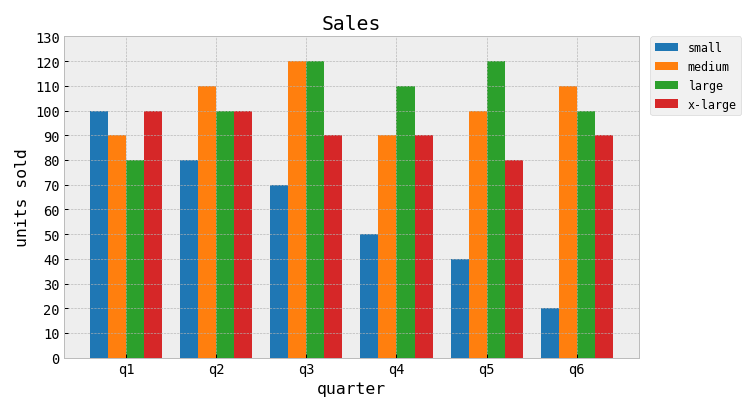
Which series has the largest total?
large
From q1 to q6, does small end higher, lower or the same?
lower
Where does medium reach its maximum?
q3
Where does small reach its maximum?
q1
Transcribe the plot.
Title: Sales
x-axis: quarter, ticks q1 q2 q3 q4 q5 q6
y-axis: units sold, ticks 0 10 20 30 40 50 60 70 80 90 100 110 120 130
Legend: small, medium, large, x-large
Values:
small: 100 80 70 50 40 20
medium: 90 110 120 90 100 110
large: 80 100 120 110 120 100
x-large: 100 100 90 90 80 90
